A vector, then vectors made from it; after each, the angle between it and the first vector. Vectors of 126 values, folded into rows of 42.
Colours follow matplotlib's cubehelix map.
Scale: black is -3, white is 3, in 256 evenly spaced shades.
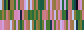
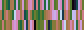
partly aligned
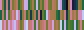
partly aligned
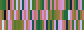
partly aligned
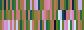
partly aligned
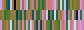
partly aligned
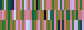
orthogonal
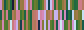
partly aligned
